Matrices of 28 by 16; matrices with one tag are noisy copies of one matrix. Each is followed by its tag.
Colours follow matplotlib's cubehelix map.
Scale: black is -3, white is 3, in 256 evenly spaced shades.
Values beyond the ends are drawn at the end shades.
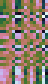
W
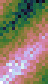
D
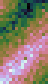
D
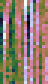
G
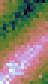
D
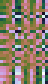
W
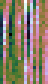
G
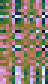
W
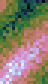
D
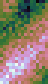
D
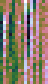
G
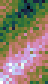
D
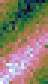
D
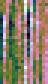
G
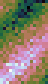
D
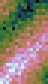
D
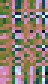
W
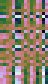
W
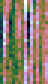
G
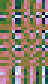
W
